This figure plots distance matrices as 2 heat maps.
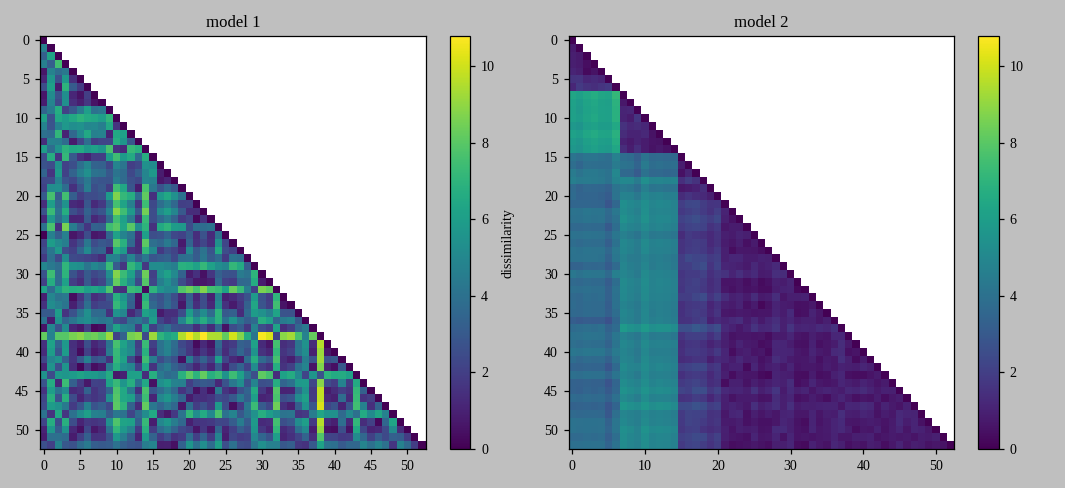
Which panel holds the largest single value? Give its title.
model 1
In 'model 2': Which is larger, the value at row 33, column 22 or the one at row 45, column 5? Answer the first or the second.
the second
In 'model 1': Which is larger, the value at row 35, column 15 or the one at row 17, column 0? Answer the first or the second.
the first
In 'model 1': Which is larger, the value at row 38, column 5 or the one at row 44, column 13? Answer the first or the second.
the first
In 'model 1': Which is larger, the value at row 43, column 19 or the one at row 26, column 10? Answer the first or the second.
the second
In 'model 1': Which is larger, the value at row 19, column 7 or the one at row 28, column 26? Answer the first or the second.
the second
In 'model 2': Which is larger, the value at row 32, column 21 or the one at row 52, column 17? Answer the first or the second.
the second
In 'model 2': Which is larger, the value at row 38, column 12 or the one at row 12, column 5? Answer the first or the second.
the second
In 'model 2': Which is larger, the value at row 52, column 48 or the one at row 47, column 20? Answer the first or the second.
the second
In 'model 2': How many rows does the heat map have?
53
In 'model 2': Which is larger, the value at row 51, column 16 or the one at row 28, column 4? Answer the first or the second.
the second
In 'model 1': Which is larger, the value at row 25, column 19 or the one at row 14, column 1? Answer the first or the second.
the second
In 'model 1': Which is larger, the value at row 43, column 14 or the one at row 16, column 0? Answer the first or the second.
the second
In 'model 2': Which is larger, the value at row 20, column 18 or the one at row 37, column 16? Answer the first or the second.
the second
